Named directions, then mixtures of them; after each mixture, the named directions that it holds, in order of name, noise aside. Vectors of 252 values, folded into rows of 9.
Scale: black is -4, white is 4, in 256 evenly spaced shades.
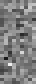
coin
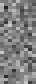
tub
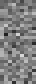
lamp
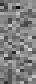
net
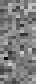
coin, net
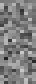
coin, tub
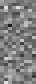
net, tub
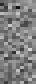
net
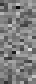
net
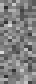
tub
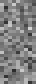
tub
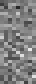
lamp, net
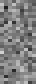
tub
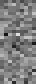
lamp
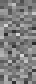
lamp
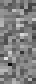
coin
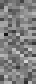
lamp, tub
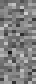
coin, lamp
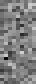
coin, net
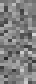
coin, tub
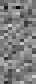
net, tub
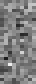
coin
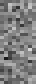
coin, net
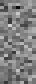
net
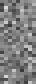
tub
